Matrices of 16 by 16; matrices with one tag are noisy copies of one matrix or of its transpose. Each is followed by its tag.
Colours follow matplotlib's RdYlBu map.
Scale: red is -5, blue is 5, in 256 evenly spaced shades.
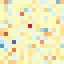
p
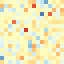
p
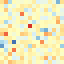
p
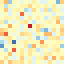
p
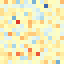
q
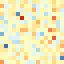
q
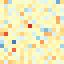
p
